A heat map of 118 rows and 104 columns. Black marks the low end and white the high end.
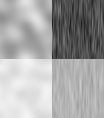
The table splits into 2 rows of 2 panels. Panel 1,1: high, smooth. Panel 1,2: low, streaked downward. Panel 2,1: very high, smooth, faint in contrast. Panel 2,2: high, streaked downward, faint in contrast.
